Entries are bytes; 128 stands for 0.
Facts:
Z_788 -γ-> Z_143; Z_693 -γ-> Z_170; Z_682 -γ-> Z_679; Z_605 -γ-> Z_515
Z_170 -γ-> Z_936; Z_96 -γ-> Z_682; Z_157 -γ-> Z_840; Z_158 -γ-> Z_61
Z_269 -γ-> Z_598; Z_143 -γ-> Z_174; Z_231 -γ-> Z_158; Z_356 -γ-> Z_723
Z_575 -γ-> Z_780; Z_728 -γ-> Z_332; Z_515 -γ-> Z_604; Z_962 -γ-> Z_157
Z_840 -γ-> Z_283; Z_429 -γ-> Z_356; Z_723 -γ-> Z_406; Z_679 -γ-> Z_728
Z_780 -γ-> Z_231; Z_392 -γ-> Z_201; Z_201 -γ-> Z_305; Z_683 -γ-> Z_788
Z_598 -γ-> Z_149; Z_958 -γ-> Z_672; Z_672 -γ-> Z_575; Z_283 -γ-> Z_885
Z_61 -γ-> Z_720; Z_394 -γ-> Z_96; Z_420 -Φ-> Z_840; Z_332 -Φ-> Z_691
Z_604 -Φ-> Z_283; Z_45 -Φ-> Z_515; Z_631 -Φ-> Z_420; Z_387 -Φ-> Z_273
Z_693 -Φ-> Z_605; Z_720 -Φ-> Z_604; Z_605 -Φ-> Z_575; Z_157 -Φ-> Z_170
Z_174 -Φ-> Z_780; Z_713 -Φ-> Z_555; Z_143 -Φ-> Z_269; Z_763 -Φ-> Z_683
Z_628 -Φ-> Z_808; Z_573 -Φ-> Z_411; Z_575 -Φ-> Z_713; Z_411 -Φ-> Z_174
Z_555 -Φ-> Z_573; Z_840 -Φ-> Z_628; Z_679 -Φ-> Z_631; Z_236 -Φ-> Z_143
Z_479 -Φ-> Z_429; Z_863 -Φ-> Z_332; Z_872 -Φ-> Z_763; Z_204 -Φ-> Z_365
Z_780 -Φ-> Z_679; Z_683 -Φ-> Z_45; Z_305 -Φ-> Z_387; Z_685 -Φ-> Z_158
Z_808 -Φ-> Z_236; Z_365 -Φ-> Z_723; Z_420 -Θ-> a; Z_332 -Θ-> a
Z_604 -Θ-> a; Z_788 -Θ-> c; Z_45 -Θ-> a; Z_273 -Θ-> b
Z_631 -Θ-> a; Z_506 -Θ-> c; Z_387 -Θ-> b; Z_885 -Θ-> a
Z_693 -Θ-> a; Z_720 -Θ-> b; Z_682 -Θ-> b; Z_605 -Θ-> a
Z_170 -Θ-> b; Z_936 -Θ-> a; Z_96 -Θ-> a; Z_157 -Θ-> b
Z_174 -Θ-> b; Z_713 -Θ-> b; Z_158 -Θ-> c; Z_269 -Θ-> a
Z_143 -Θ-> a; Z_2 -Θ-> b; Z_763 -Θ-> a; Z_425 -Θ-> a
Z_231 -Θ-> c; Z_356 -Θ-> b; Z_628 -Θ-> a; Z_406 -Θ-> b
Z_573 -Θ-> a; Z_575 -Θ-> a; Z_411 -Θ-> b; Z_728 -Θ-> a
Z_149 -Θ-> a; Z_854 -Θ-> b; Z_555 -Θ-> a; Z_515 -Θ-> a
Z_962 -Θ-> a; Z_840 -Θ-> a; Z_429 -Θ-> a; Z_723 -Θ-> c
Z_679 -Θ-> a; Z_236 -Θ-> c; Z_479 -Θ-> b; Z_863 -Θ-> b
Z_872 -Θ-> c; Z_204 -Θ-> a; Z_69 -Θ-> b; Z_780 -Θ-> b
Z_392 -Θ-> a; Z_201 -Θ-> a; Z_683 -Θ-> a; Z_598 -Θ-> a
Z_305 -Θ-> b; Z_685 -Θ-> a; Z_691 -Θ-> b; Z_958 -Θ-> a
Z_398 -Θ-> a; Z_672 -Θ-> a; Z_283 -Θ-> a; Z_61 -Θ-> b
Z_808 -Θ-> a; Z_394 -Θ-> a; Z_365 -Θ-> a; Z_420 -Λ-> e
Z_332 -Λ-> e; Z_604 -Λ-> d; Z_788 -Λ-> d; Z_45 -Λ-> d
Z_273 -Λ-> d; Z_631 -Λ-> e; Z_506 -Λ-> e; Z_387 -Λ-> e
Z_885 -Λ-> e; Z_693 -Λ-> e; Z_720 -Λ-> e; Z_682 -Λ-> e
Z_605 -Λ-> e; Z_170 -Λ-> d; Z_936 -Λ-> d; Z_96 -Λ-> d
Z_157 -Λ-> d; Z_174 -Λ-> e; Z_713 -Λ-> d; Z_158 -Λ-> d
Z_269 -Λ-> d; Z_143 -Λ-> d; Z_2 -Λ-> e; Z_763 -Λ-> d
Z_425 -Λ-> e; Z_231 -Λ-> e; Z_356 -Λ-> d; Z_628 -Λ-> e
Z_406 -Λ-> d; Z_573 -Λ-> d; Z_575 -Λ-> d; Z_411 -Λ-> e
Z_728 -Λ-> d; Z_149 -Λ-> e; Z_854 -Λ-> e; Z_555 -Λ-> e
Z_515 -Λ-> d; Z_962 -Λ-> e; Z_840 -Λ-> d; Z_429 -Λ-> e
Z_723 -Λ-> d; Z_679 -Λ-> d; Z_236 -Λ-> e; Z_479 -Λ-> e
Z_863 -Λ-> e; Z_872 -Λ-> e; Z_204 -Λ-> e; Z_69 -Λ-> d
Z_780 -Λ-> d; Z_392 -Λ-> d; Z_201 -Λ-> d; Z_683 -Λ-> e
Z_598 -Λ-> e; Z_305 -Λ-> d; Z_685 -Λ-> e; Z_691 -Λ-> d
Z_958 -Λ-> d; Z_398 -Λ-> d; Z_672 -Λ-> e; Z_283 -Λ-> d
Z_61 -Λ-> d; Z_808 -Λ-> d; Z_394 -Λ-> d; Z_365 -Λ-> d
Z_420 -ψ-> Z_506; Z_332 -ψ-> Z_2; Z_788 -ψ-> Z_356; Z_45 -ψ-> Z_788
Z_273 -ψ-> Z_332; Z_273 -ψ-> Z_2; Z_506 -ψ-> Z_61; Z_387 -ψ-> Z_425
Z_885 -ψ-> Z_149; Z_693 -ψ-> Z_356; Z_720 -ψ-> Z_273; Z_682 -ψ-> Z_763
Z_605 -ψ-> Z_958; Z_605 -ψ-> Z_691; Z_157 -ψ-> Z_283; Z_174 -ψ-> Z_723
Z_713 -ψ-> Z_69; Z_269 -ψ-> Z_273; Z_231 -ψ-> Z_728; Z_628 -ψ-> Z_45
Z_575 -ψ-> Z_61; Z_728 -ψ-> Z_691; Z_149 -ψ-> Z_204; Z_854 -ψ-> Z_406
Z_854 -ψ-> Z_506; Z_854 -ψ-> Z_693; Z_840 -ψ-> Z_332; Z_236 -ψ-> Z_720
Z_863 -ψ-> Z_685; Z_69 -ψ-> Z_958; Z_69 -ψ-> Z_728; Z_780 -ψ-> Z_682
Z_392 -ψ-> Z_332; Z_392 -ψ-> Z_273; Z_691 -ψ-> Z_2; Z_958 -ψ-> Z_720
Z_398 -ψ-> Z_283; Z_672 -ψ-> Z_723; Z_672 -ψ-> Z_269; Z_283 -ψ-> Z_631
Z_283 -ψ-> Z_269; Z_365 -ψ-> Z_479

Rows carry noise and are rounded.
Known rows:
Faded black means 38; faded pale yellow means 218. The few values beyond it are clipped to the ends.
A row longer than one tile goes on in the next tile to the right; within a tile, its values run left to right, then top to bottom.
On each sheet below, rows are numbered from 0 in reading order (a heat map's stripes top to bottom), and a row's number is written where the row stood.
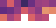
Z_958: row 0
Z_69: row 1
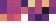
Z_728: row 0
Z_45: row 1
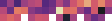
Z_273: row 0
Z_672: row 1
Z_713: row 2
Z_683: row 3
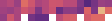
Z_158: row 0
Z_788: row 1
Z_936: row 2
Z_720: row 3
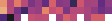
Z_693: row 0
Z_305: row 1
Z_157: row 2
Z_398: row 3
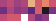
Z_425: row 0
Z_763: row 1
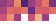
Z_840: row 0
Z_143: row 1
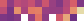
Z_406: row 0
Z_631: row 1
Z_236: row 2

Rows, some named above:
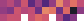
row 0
Z_170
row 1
Z_273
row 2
Z_515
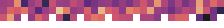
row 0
Z_840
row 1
Z_723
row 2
Z_605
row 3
Z_720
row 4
Z_2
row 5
Z_679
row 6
Z_604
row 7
Z_575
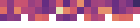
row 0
Z_61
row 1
Z_398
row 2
Z_174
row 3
Z_69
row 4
Z_332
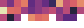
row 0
Z_713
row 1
Z_332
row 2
Z_872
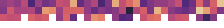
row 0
Z_149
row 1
Z_691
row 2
Z_628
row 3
Z_283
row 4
Z_872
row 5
Z_720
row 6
Z_672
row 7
Z_411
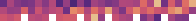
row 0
Z_392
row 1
Z_598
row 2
Z_273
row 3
Z_269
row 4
Z_231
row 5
Z_420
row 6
Z_780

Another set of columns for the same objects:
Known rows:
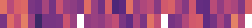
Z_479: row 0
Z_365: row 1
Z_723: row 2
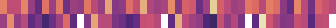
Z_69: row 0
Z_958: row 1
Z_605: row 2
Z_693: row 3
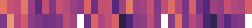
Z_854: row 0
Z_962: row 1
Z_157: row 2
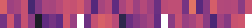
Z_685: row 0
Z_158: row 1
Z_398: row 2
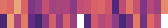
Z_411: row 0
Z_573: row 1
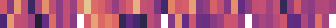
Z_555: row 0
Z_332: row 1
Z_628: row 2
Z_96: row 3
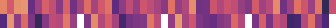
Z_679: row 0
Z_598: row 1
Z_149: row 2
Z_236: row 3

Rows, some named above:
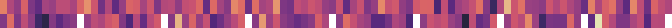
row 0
Z_157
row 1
Z_392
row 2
Z_45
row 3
Z_149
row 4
Z_231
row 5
Z_720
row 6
Z_2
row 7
Z_693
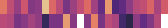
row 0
Z_728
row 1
Z_283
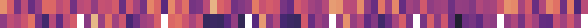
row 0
Z_392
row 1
Z_45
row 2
Z_691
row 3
Z_713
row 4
Z_69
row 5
Z_61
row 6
Z_840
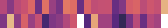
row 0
Z_45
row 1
Z_575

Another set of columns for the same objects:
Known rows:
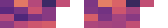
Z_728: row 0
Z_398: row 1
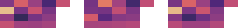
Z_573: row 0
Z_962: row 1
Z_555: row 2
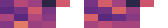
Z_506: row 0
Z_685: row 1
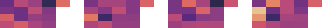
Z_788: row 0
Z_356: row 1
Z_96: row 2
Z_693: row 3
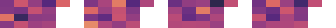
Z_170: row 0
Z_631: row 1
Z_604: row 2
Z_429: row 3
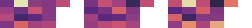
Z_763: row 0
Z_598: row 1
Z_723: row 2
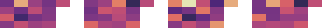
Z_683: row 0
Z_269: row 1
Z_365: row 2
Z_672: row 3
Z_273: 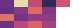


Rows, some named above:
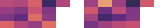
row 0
Z_840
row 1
Z_605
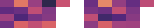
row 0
Z_231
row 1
Z_515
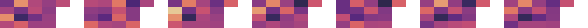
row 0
Z_45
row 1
Z_840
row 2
Z_693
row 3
Z_575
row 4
Z_158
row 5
Z_605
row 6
Z_713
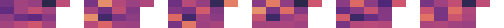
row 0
Z_149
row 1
Z_45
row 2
Z_61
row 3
Z_575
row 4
Z_69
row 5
Z_283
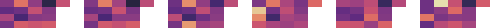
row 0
Z_231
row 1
Z_231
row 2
Z_872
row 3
Z_693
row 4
Z_236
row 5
Z_273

